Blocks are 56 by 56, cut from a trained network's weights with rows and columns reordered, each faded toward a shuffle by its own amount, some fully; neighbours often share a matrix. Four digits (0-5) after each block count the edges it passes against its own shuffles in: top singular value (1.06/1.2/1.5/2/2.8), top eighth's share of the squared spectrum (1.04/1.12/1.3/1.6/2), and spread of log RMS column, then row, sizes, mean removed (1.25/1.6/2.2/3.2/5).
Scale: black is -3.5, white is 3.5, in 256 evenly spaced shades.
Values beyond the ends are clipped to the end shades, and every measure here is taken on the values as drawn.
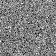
0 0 0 0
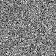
0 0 0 0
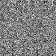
2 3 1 1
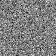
0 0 0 0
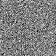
1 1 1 0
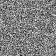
0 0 0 0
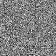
0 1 0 0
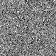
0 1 0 0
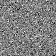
0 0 0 0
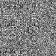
3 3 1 1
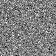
1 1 0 0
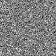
3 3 1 1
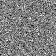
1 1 0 0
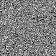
0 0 0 0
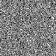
2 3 1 0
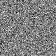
0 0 0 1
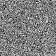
0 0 0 0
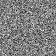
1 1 0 0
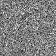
0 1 0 0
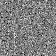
0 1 0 0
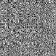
3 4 2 2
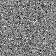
1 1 0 0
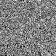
2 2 1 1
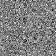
2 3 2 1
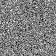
1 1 0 0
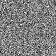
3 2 0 0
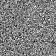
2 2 0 0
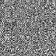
3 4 2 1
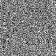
3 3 1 0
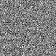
2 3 1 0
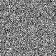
2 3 1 0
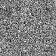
2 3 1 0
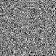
3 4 2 2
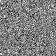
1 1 0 0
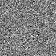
1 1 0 0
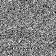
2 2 0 1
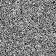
1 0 0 0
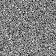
1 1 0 0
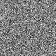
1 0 0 0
